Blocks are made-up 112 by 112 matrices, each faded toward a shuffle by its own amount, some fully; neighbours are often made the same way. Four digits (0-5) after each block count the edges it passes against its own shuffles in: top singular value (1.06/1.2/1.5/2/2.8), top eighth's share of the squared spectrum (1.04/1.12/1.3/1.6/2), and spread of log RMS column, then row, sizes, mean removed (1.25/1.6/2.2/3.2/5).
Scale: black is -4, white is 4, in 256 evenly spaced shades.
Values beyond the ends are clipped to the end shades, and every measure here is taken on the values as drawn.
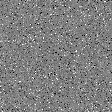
0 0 0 0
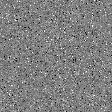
0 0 1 0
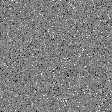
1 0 0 0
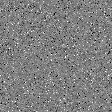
0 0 0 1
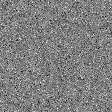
0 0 0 0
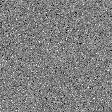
0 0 0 0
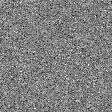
0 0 0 0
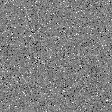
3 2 0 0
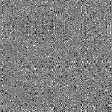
4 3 3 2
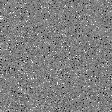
3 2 1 0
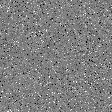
0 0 0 0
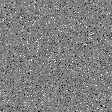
2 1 0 0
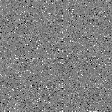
4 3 1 2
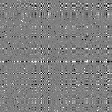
5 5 3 3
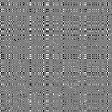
5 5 4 4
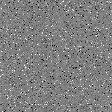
3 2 0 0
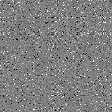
4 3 1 1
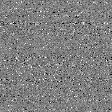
1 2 0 3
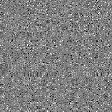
4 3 2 2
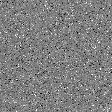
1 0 0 0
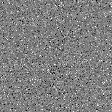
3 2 0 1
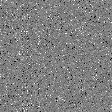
3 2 1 0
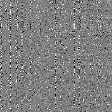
4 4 3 1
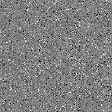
3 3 2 0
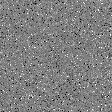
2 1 0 0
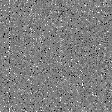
3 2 2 0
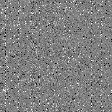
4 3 2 0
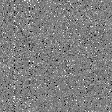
3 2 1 0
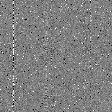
4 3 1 0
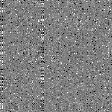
4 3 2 1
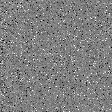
2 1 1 0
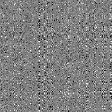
4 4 3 2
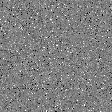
2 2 0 1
